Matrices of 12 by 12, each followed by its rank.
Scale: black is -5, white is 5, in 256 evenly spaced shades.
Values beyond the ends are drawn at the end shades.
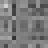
two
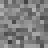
full rank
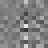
two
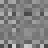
two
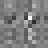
two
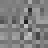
two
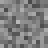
full rank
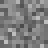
full rank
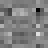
two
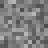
full rank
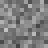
full rank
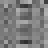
two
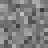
full rank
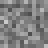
full rank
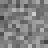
full rank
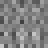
two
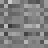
two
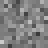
full rank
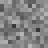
full rank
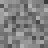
full rank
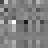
two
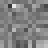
two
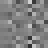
two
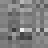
two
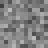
full rank
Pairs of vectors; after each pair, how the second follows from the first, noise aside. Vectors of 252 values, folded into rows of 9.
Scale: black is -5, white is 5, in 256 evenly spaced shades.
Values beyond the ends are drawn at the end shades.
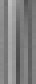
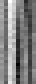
scaled up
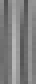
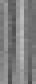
reversed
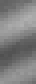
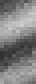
scaled up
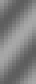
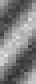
scaled up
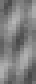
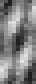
scaled up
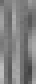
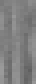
shrunk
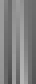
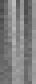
reversed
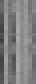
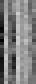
scaled up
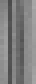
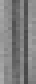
reversed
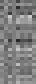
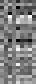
scaled up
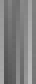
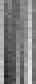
scaled up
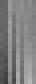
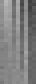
reversed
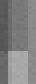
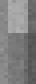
reversed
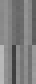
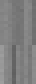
shrunk
